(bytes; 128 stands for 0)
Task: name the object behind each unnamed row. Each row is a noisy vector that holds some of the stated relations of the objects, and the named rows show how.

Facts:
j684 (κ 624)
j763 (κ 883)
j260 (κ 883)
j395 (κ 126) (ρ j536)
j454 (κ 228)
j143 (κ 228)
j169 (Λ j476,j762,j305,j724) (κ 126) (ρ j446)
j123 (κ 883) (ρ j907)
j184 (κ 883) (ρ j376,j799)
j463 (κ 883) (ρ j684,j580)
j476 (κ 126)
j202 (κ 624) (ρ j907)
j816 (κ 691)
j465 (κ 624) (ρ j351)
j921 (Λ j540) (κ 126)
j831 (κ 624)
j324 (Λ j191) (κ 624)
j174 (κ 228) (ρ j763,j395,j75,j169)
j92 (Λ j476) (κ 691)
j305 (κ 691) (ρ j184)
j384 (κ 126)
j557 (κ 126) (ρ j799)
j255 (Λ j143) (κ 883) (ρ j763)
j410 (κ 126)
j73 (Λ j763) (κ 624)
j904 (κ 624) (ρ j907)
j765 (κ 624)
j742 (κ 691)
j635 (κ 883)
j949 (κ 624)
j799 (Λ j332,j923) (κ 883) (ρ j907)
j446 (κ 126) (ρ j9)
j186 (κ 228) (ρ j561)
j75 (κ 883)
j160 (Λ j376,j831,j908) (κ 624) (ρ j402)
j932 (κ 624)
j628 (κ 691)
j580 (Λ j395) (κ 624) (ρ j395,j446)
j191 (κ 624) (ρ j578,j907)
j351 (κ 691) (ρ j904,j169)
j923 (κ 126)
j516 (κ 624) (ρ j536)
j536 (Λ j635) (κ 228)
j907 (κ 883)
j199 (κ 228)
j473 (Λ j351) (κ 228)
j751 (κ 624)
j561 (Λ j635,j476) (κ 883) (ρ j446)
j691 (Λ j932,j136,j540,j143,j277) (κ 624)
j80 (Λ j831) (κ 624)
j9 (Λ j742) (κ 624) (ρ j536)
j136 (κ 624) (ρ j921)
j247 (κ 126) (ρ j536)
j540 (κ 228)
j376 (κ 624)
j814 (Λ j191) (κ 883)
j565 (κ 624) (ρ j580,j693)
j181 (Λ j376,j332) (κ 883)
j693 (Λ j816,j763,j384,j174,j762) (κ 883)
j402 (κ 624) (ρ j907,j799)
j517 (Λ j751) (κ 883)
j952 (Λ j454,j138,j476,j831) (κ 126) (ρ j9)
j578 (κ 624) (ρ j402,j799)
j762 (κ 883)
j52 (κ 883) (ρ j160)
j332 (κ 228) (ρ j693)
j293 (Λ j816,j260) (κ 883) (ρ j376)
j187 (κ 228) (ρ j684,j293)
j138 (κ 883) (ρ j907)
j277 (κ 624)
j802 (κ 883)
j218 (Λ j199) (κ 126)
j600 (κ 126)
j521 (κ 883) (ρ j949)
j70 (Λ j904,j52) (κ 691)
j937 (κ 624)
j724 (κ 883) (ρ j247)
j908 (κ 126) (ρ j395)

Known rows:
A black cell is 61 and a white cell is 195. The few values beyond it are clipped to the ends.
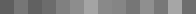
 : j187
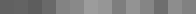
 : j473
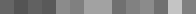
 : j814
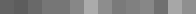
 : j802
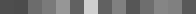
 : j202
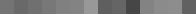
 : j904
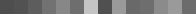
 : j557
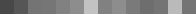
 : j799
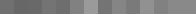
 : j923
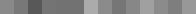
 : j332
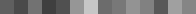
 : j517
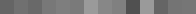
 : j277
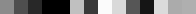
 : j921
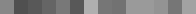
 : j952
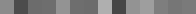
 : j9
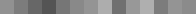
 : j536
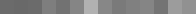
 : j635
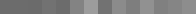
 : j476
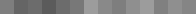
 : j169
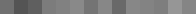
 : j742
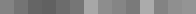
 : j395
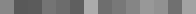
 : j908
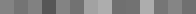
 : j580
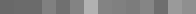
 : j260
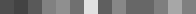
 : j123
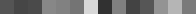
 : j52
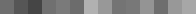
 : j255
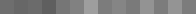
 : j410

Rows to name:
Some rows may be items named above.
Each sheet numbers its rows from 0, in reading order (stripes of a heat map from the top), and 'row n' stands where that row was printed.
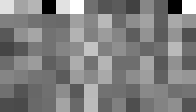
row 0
j949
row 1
j75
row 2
j376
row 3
j799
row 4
j684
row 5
j763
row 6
j465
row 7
j191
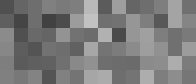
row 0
j305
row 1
j517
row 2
j9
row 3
j908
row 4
j70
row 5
j580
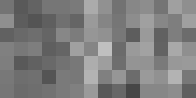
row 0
j463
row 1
j247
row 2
j691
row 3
j693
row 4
j561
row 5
j218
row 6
j904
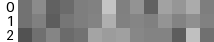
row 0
j199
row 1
j454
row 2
j293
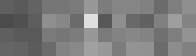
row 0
j351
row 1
j138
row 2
j351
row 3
j473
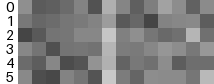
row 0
j516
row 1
j904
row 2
j799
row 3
j174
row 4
j751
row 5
j724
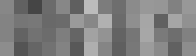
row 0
j186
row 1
j75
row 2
j565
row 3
j516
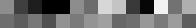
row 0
j136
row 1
j324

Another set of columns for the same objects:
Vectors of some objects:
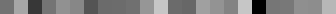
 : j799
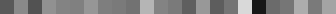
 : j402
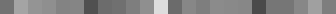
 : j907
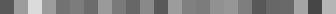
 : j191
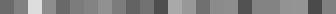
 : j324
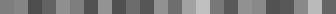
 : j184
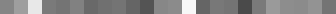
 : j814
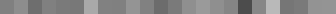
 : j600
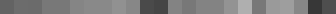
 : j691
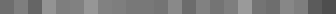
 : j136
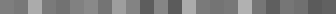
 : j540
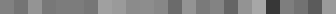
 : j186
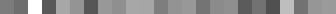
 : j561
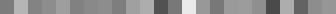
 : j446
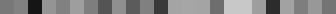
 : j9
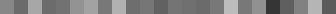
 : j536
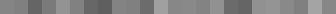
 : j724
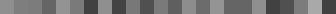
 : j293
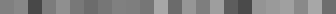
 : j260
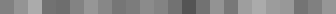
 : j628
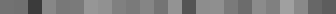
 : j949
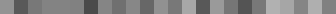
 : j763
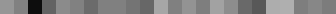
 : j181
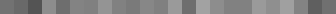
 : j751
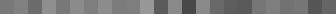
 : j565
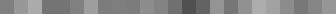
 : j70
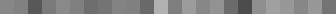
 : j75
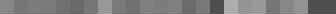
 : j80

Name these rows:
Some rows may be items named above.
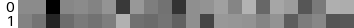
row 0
j247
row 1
j376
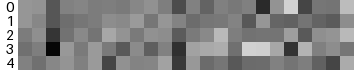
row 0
j908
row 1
j332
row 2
j557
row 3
j9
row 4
j580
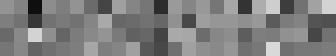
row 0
j395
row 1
j376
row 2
j324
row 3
j921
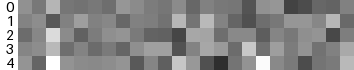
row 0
j187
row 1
j52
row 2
j324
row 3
j952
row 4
j351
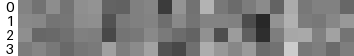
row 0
j255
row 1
j463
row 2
j693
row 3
j921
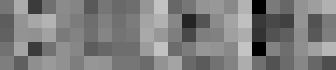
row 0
j799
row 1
j904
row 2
j202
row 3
j799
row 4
j465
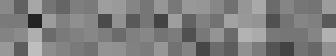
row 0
j473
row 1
j516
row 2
j305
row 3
j174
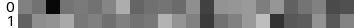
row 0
j376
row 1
j202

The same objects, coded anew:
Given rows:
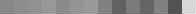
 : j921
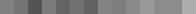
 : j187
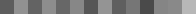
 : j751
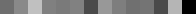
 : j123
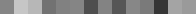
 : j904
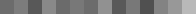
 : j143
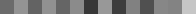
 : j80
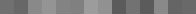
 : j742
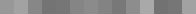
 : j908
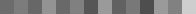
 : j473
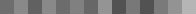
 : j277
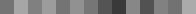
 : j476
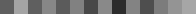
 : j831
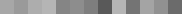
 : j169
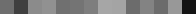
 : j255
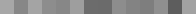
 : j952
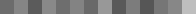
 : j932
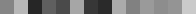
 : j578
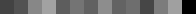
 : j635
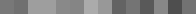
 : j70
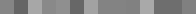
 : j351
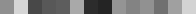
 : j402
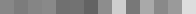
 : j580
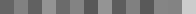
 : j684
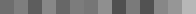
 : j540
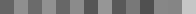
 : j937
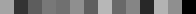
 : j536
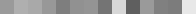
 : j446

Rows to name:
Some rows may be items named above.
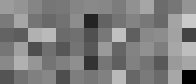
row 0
j908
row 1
j191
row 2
j561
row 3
j332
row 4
j202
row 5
j52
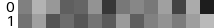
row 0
j799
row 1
j332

